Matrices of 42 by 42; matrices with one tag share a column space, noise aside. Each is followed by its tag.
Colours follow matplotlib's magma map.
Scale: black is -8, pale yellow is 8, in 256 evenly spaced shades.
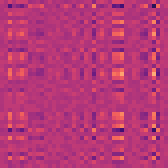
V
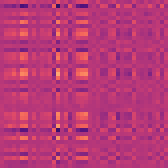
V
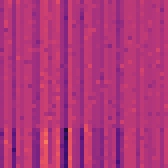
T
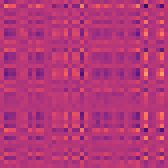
V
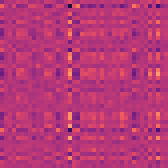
V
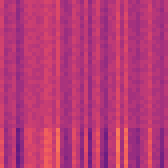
T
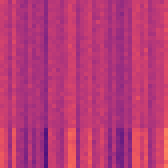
T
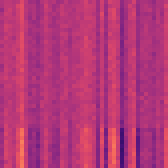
T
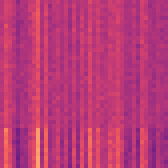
T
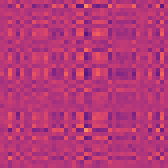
V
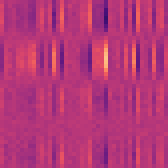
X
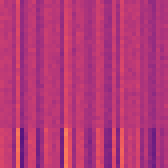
T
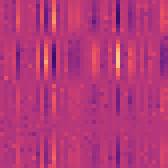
X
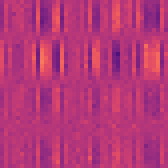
X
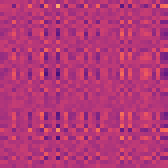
V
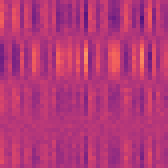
X
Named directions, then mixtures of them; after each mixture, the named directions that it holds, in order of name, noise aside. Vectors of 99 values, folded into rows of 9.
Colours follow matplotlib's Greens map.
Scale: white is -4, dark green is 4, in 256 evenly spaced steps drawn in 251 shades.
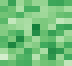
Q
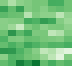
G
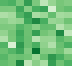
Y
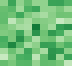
Q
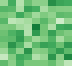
Q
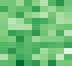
G, Q, Y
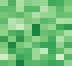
G, Q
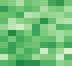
G, Q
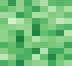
Q, Y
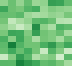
G, Q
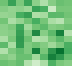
G, Q, Y
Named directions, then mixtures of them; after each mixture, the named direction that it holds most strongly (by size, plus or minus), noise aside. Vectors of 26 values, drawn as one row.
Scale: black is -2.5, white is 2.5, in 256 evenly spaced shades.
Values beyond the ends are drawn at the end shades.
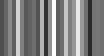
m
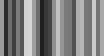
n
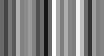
m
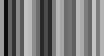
n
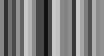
n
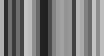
n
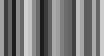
n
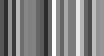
m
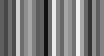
m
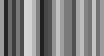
n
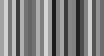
m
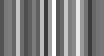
m
